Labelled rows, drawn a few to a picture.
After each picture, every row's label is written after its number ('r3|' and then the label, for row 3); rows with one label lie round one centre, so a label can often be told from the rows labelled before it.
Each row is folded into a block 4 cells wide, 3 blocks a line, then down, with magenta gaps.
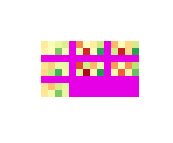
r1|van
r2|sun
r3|sun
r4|van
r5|sun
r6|sun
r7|van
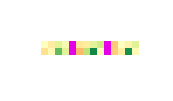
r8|van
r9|van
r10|van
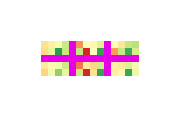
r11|van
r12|sun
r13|van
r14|van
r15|sun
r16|van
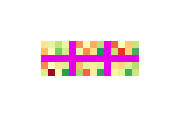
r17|van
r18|sun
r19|sun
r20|sun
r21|sun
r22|van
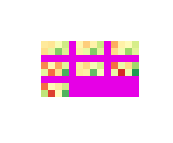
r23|van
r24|van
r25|van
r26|sun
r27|van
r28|sun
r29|sun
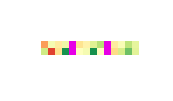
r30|sun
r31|van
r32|van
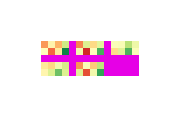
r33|sun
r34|sun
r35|van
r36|van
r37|sun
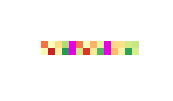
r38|sun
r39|sun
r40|van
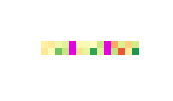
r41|van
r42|van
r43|sun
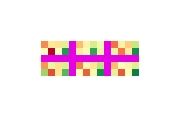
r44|sun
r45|van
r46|sun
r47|sun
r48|sun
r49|sun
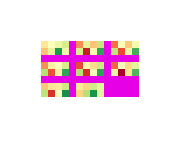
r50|van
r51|sun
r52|sun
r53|sun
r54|sun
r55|sun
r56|sun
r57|van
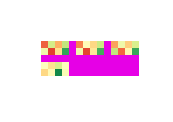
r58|sun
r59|sun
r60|sun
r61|van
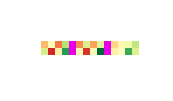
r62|sun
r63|sun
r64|van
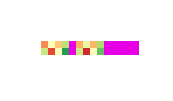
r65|sun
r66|sun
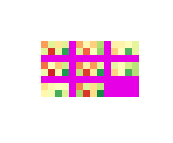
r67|sun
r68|sun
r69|van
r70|sun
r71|sun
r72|van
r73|van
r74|sun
